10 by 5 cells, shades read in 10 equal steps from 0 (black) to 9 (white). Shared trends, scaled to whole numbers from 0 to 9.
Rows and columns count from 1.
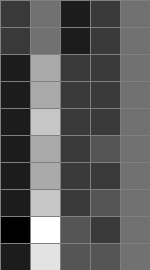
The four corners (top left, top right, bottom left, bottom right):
2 4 1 4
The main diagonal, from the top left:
2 4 2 2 4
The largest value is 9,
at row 9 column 2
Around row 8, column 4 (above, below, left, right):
2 2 2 4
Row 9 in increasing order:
0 2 3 4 9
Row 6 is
1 6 2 3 4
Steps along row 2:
up down up up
